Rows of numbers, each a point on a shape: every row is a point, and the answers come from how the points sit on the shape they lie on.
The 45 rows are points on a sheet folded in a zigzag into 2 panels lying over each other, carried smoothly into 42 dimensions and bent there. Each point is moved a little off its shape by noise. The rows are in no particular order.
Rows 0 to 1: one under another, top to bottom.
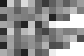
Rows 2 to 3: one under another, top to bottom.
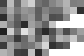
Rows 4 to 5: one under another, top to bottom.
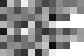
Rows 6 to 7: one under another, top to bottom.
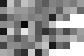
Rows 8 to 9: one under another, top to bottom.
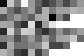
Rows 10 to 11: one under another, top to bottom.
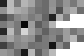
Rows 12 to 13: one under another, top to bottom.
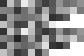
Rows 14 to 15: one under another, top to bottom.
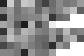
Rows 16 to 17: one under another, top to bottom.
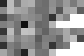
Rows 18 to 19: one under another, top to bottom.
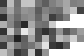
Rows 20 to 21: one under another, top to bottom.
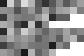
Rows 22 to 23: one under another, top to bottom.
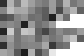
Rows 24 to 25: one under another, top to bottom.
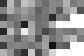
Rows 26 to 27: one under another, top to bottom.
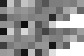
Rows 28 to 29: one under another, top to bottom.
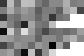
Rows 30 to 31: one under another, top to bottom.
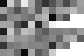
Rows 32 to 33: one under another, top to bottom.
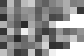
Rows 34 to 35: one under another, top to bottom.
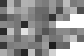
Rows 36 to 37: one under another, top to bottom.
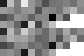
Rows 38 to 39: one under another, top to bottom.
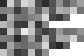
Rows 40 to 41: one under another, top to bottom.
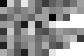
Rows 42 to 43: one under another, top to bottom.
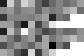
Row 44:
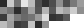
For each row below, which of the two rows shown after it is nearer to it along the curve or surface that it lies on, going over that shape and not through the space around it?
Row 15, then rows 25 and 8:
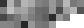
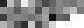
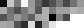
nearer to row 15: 25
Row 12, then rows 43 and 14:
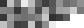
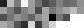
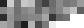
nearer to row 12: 43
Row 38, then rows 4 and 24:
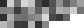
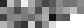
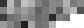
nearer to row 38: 4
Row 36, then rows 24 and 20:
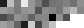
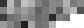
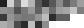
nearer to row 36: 24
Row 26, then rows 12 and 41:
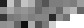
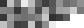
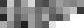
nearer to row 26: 41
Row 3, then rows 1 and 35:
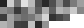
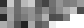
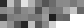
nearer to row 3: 1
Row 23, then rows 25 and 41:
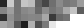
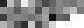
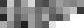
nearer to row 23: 41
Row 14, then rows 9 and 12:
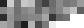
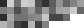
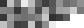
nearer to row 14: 9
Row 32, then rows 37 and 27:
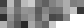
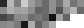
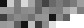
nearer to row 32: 37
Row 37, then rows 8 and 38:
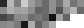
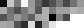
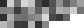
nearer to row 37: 8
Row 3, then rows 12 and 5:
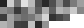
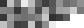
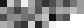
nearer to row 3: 5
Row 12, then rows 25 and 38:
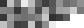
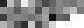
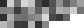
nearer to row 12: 25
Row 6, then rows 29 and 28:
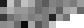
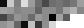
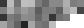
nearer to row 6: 29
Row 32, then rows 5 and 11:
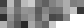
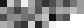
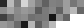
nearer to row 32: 11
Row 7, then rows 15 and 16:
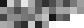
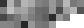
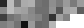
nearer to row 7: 16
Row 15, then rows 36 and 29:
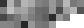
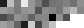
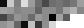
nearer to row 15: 36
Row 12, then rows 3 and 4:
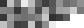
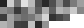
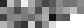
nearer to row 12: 4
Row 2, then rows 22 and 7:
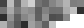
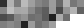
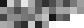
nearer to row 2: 22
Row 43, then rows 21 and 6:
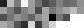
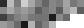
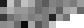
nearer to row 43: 21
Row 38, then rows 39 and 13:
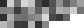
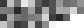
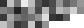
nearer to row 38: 13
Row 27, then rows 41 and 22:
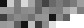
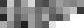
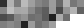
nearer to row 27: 41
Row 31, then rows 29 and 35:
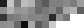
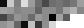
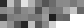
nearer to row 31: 29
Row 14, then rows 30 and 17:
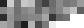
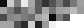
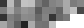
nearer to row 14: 30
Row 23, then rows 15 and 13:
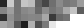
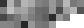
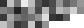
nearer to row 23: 13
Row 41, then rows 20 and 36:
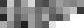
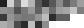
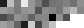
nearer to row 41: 20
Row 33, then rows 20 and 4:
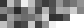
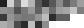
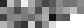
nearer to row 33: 4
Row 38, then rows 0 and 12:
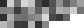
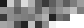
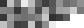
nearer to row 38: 0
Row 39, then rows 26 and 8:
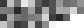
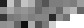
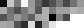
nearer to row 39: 8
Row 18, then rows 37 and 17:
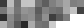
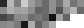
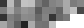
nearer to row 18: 17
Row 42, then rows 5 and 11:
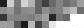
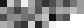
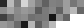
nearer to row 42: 5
